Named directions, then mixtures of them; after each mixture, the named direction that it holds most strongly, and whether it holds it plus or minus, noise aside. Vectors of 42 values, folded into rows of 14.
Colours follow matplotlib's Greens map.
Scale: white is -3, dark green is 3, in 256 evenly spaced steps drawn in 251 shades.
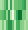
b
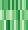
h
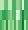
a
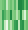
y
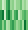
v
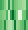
b, minus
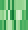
b, minus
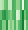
a, plus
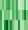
y, minus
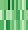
h, plus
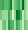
a, minus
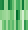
a, minus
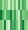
h, minus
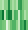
v, plus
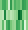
v, minus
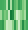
b, minus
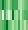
v, minus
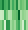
h, plus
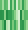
h, minus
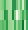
a, plus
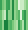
y, minus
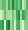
h, plus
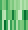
y, minus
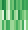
v, minus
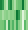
a, minus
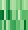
v, plus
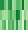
a, minus
